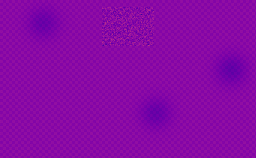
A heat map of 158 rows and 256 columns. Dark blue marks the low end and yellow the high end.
On average the colour sits 30% of the way up the scale. Three dips sink into the field. Neither half mirrors the other. There is no overall slope. In the top middle lies a patch that is rougher than the rest.
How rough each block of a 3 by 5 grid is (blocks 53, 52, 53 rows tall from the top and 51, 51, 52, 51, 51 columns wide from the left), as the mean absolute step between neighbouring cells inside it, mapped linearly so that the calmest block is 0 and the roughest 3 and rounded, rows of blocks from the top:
0 0 3 0 0 / 0 0 0 0 0 / 0 0 0 0 0
